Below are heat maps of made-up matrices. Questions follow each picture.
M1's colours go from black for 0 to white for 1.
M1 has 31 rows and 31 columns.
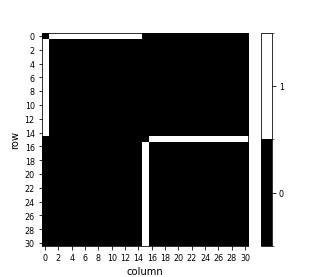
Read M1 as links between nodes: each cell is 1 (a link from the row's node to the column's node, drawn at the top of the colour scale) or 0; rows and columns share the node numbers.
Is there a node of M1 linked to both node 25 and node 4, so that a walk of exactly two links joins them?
no
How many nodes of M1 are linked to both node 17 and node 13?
0
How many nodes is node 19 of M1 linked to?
1
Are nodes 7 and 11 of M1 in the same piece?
yes
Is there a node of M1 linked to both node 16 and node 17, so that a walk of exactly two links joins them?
yes
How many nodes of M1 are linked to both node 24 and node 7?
0
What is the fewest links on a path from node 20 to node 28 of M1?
2
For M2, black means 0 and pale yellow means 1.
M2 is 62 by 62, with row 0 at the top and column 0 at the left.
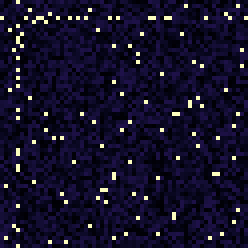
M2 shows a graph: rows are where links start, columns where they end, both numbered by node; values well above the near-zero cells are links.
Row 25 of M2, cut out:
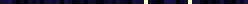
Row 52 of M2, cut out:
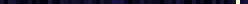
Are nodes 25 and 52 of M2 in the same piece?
no
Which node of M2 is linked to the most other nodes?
node 4
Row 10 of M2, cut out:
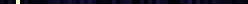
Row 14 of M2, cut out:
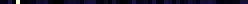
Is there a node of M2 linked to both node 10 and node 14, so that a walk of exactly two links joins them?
yes
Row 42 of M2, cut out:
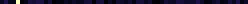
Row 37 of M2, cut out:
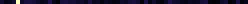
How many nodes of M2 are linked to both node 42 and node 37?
1
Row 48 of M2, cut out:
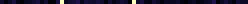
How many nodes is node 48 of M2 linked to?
2
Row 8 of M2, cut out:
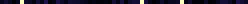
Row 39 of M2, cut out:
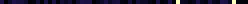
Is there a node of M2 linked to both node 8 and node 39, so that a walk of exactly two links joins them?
no
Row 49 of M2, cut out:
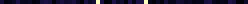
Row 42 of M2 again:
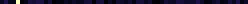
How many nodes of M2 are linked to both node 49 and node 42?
0
